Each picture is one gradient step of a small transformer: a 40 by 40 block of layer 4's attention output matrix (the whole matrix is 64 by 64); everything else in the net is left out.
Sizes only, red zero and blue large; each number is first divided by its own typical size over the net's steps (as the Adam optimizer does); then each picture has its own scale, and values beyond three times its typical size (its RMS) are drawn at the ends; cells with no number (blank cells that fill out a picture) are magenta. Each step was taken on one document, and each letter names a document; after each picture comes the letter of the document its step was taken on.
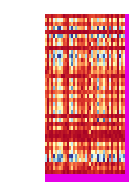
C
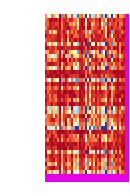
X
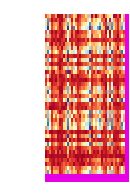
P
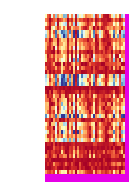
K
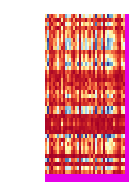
P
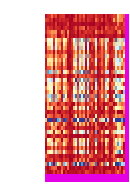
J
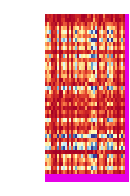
P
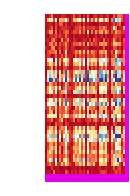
J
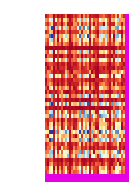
J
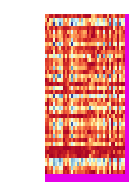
C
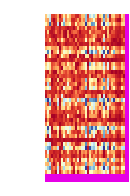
P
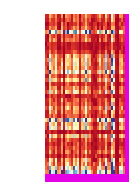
X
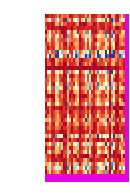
X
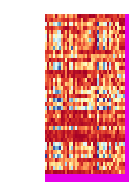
C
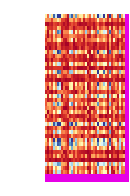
C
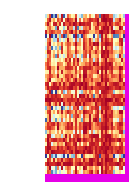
K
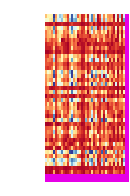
C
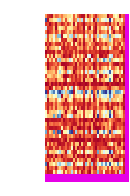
C
